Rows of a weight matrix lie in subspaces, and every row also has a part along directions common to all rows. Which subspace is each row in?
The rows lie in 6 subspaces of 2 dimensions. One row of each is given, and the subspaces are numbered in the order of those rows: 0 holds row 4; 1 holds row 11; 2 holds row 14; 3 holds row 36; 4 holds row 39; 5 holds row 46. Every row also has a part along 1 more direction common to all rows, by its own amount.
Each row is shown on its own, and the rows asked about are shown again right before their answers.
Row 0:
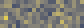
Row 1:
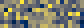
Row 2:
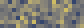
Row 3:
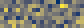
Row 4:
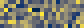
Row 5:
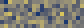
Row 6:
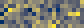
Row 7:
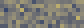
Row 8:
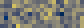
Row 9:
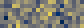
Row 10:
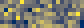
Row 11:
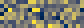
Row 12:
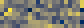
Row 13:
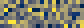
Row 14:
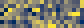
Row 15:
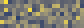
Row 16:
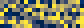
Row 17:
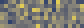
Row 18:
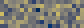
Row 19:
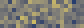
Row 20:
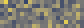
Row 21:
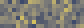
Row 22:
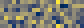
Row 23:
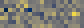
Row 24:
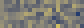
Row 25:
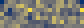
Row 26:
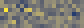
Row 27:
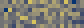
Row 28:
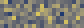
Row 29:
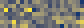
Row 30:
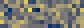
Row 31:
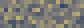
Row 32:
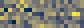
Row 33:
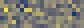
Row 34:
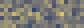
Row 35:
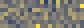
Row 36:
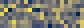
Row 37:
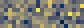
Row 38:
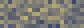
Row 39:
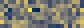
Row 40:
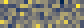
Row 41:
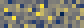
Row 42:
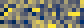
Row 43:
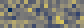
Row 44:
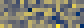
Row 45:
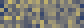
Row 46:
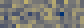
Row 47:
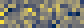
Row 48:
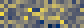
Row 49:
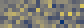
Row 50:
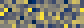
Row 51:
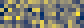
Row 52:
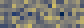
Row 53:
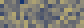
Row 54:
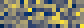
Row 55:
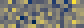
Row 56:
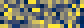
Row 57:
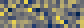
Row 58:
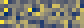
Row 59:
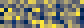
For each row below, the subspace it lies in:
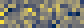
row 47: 2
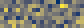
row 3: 2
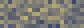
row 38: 1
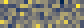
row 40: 3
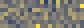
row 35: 0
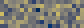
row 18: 4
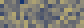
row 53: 1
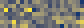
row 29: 4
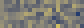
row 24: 2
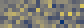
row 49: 5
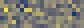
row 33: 4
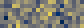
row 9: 5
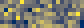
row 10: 1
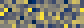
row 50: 1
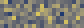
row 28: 3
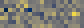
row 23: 4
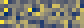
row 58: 3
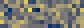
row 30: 4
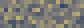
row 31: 2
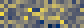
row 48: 1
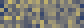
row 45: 0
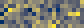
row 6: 2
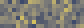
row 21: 1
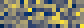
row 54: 2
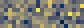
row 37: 5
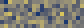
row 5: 3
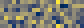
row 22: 2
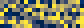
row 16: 5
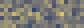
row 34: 5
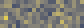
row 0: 5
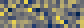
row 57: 3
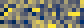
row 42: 2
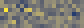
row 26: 4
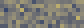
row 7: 4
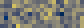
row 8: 5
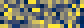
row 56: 4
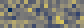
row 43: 3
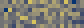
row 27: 1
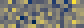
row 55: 1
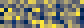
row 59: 0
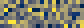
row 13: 0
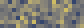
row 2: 1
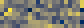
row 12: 0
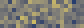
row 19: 1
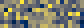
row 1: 1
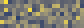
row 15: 3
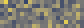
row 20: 3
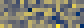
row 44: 2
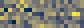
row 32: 4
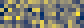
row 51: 0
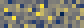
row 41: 3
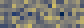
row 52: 5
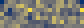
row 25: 0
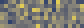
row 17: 0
